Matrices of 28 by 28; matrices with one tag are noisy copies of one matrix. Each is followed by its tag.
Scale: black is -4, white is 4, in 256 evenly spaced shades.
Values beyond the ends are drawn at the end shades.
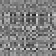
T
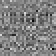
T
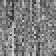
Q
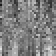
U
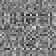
T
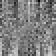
U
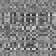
T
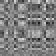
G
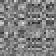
G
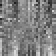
U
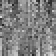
U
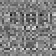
T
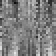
U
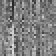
Q
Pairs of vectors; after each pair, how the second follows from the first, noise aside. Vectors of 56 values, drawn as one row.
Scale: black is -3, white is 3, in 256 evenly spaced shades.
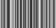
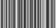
reversed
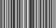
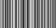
negated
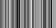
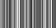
negated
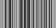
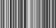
sign-scrambled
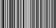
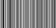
partly zeroed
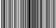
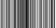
reversed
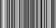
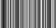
negated
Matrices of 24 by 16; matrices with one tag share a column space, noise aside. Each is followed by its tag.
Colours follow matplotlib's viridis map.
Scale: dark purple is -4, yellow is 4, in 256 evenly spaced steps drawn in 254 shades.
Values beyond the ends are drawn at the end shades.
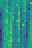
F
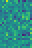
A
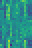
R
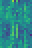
R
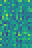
A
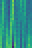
F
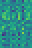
A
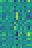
A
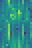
R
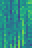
F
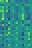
A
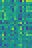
A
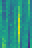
F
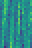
F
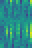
R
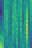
F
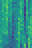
F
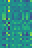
A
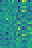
A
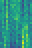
F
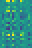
A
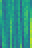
F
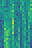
F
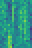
F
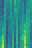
F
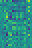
A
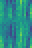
R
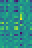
A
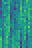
F
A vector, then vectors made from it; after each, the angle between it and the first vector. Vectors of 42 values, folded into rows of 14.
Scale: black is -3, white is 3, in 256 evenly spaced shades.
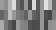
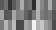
partly opposed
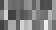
partly opposed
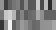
orthogonal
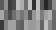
nearly opposite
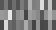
orthogonal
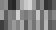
partly opposed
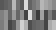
partly aligned
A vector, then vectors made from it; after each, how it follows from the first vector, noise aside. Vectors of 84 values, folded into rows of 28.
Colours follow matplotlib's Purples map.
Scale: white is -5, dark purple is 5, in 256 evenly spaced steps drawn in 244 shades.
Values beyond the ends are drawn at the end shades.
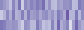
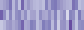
negated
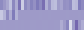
partly zeroed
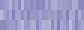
shrunk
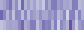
negated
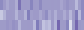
partly zeroed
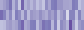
negated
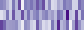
scaled up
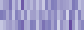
negated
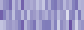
negated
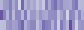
negated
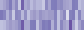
negated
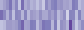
negated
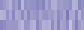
shrunk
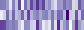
scaled up
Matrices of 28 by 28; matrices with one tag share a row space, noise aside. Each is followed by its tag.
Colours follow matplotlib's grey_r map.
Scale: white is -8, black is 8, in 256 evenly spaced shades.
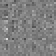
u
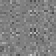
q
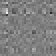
u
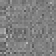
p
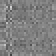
p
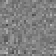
u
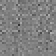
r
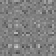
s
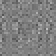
r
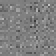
q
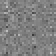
u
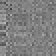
p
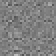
s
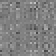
q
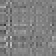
p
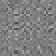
s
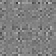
r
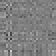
p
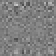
s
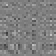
u
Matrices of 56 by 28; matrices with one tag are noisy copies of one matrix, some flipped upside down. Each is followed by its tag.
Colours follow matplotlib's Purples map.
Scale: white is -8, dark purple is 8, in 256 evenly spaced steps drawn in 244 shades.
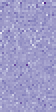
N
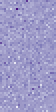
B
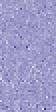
N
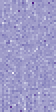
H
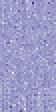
H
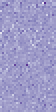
N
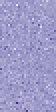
B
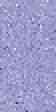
B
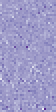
N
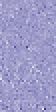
N
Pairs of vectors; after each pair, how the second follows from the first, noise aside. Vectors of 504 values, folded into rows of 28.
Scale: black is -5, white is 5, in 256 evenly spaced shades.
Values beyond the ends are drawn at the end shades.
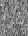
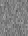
shrunk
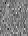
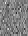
negated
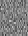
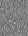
shrunk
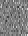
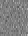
shrunk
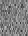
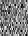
scaled up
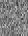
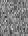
reversed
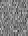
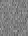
shrunk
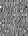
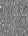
shrunk
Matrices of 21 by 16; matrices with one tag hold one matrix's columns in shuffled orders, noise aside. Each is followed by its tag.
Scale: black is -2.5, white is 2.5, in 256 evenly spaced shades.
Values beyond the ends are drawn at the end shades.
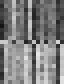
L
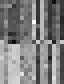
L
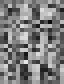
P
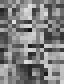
P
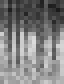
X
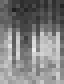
X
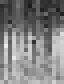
X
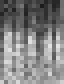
X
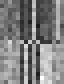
L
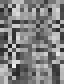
P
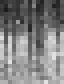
X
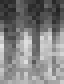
X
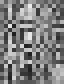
P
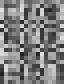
P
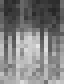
X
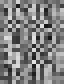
P
